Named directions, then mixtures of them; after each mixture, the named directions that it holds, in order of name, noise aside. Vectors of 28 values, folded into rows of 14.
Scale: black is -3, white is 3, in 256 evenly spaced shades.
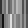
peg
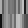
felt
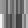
felt, peg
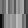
felt, peg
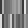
felt, peg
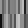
felt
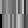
felt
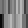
felt, peg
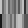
felt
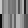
felt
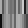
felt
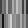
peg
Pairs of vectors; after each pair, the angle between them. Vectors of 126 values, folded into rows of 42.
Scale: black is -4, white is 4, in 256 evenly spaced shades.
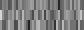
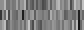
partly opposed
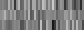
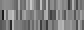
orthogonal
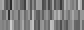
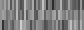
orthogonal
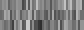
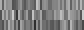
orthogonal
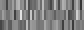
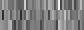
partly opposed
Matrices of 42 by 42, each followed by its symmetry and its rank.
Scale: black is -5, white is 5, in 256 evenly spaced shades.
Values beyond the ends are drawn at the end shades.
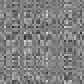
neither, rank three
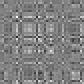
symmetric, rank three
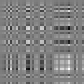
symmetric, rank one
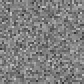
neither, full rank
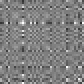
symmetric, rank three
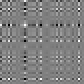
symmetric, rank one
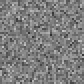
neither, full rank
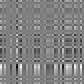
neither, rank one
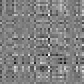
neither, rank three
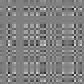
symmetric, rank one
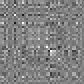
symmetric, rank three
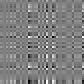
neither, rank one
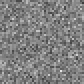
neither, full rank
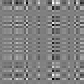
neither, rank one
